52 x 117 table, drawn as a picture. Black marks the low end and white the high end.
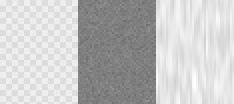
The table splits into one row of 3 panels. Panel 1,1: very high, checkered, faint in contrast. Panel 1,2: middling, fine-grained, faint in contrast. Panel 1,3: very high, streaked downward, faint in contrast.
